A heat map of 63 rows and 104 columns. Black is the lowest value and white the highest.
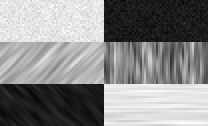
It is made of 3 by 2 panels. Panel 1,1: very high, fine-grained, faint in contrast. Panel 1,2: very low, fine-grained, faint in contrast. Panel 2,1: high, slanting up to the right. Panel 2,2: middling, streaked downward, strong in contrast. Panel 3,1: very low, slanting down to the right, faint in contrast. Panel 3,2: very high, streaked across, faint in contrast.
